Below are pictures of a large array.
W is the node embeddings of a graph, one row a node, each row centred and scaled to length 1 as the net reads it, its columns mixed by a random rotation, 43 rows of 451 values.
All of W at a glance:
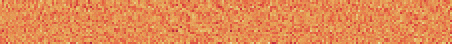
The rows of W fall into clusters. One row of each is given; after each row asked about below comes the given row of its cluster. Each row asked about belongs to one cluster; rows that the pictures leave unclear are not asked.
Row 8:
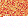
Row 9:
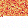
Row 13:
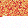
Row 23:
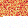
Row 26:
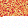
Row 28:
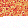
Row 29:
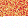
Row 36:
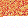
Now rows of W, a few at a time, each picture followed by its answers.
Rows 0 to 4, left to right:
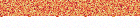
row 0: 26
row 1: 28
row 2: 13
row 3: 26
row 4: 28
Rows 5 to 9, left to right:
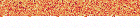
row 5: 13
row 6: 29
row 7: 29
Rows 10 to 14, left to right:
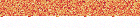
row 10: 8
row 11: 8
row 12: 23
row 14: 13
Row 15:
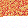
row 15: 36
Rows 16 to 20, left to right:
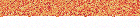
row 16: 36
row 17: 26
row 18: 36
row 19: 26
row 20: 9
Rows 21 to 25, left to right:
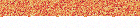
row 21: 36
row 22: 13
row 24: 36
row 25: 28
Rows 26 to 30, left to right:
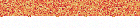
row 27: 9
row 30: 28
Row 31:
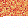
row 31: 28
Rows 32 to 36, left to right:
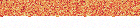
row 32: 29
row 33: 8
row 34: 23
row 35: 13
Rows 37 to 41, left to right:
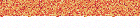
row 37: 29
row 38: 23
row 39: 8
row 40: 23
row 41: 8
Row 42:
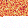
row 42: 29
